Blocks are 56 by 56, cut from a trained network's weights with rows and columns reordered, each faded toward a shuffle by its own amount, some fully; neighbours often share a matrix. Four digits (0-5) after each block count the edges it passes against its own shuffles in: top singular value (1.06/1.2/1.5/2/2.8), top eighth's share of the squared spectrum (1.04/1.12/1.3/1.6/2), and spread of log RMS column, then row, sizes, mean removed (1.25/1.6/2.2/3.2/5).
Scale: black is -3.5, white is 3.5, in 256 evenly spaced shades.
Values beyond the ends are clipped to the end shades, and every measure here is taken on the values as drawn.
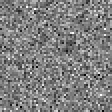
1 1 0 0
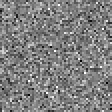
0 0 0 0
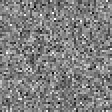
0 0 0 0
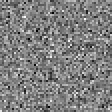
1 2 0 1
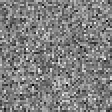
1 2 0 0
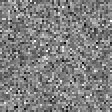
0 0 0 0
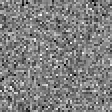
1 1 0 0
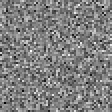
0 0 0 0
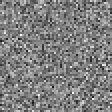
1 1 0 0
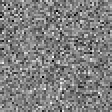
2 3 1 1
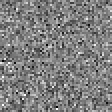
0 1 0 0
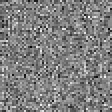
3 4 1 2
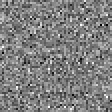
2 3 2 1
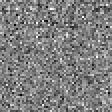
1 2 0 0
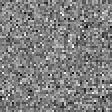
2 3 1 1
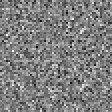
1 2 0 0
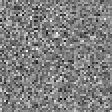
3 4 1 1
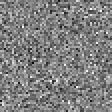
1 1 0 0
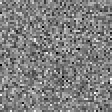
3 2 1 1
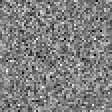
2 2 0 0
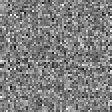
3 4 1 2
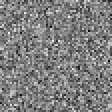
2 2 0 0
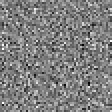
3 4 2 2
